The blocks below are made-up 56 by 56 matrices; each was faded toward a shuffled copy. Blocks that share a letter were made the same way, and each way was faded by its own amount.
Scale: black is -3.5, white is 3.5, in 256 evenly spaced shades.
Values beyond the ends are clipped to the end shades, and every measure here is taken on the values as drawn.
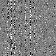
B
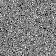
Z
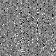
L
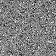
Z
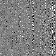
B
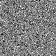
Z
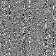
B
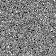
Z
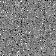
L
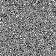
Z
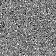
Z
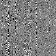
B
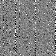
B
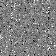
L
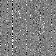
B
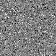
L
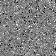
L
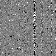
B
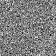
Z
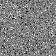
L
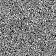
Z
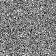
Z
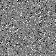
L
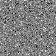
L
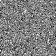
Z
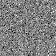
Z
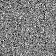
Z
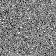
Z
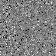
L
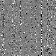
B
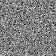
Z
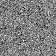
Z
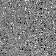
L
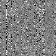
B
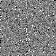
L
